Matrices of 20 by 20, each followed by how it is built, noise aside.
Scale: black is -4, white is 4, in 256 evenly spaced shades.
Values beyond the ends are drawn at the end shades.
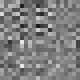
low rank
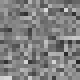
low rank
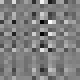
low rank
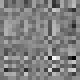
low rank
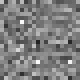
low rank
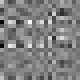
low rank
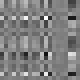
low rank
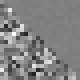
lower triangular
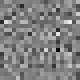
low rank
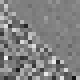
lower triangular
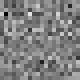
low rank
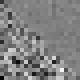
lower triangular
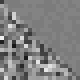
lower triangular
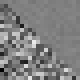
lower triangular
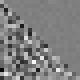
lower triangular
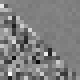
lower triangular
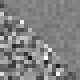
lower triangular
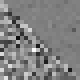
lower triangular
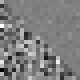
lower triangular
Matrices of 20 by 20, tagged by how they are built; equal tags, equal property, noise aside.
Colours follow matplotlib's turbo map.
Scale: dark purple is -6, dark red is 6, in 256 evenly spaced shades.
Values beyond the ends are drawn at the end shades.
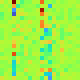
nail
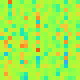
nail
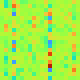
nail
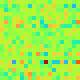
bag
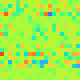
bag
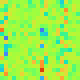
nail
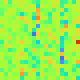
nail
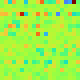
bag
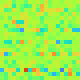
bag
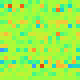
bag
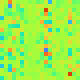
nail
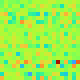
bag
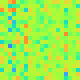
nail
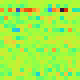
bag
